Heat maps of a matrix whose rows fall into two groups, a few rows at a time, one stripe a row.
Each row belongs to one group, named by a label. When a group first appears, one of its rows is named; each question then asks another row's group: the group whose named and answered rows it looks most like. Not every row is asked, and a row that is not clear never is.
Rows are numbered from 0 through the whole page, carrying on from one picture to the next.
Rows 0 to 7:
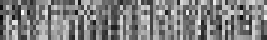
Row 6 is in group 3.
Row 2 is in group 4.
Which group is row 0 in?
4
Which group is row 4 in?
3
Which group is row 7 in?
3
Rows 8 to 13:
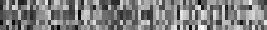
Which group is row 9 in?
3
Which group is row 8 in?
3
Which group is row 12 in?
3
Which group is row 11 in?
4
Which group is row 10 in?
4
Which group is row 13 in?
4
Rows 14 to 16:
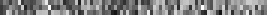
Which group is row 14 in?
4
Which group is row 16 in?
3
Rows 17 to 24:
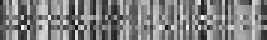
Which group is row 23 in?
3
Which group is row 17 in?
3
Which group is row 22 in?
4
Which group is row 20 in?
4
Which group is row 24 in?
3
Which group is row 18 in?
3
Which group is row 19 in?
3
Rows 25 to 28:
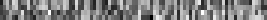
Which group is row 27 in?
4
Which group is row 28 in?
4
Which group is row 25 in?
3
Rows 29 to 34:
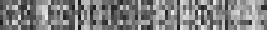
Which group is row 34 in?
4
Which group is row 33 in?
3
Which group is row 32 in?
4
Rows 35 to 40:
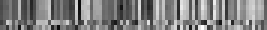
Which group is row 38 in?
4
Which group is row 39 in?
3
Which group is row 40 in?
4
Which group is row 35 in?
4
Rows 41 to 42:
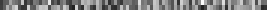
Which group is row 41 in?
4
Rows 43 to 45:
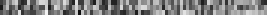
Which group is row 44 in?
3
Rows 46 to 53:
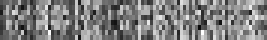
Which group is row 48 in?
3
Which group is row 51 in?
3
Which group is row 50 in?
3
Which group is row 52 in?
4
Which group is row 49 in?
4
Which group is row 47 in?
3
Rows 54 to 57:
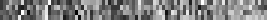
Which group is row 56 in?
4
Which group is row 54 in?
4
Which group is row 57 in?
4
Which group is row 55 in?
3
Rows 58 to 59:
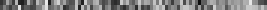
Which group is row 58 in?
3
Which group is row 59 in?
4
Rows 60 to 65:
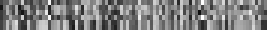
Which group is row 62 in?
3
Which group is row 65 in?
3
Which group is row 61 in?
3
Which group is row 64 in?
3
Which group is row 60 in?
4
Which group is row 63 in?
4
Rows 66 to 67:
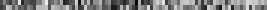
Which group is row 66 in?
4
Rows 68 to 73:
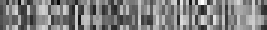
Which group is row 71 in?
4
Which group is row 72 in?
4
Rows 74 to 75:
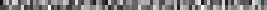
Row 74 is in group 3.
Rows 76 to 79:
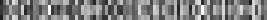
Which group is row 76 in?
3
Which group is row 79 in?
3
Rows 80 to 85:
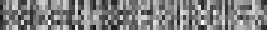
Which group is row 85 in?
3
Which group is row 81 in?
3
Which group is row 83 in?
3
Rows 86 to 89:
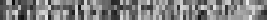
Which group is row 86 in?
3
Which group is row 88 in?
3
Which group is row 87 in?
4
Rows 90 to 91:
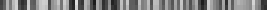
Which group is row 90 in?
3
